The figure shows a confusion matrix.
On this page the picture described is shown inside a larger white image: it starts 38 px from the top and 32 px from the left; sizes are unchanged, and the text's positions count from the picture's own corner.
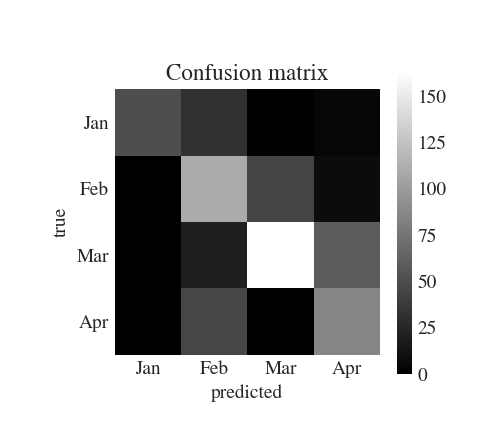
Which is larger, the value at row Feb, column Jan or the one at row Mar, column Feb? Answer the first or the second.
the second
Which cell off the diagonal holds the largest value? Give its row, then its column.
Mar, Apr
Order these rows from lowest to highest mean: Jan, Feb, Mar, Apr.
Jan, Apr, Feb, Mar
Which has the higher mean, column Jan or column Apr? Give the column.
Apr
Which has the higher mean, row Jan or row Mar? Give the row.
Mar
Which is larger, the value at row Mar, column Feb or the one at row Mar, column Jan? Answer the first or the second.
the first
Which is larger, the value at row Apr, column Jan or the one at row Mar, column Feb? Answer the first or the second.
the second
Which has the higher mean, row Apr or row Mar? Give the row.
Mar
